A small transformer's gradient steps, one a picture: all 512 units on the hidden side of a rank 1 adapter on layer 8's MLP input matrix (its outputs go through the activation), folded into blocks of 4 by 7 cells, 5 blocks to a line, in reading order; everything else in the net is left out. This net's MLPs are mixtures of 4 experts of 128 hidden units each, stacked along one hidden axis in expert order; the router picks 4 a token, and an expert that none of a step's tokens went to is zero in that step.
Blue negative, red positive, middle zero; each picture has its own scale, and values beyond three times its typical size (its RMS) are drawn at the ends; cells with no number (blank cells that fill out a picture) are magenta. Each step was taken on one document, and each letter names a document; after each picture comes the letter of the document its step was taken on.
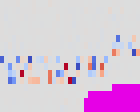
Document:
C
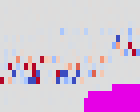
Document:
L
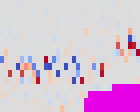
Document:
C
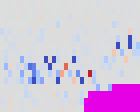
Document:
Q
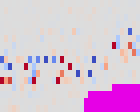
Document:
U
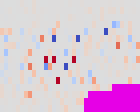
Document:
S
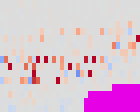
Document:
U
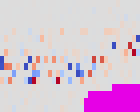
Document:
U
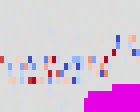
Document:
C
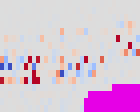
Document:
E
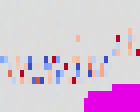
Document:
C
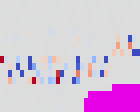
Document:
C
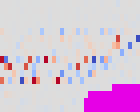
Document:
U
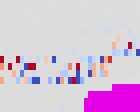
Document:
L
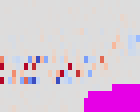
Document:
E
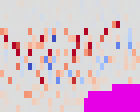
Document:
S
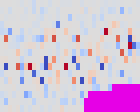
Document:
S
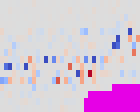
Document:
U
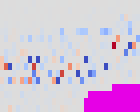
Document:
U
